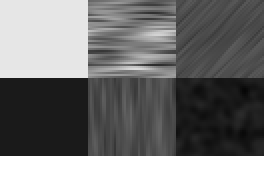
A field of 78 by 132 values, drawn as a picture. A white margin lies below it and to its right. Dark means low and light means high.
The table splits into 2 rows of 3 panels. Panel 1,1: very high, flat. Panel 1,2: middling, streaked across, strong in contrast. Panel 1,3: low, slanting up to the right, faint in contrast. Panel 2,1: very low, flat. Panel 2,2: low, streaked downward, faint in contrast. Panel 2,3: very low, blotchy, faint in contrast.
